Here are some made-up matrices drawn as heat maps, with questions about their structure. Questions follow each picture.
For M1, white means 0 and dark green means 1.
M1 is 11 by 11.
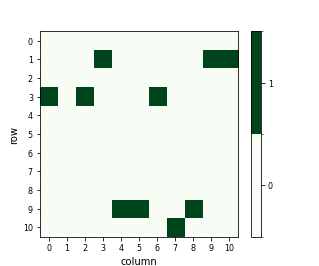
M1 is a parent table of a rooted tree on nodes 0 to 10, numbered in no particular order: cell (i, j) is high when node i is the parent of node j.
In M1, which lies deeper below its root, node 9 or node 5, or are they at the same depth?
node 5
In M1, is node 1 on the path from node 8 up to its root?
yes
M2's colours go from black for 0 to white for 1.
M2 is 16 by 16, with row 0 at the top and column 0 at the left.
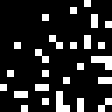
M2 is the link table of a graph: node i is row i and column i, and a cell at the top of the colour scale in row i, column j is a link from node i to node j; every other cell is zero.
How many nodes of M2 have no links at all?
1
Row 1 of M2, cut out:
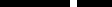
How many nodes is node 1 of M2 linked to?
1
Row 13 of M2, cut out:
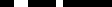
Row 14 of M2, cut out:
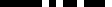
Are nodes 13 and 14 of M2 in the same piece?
yes
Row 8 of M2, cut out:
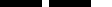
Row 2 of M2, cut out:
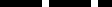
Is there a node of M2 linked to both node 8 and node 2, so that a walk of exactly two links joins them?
yes
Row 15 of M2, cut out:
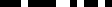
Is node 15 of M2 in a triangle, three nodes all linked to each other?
yes
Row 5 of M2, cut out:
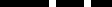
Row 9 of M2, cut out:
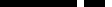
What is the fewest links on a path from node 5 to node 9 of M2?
5
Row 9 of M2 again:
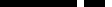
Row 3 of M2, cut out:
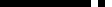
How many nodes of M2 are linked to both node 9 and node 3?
1
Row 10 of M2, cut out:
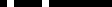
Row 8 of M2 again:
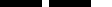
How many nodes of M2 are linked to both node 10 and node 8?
1
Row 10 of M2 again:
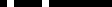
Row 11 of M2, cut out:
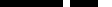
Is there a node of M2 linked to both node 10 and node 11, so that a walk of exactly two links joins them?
no
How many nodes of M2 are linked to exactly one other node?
3
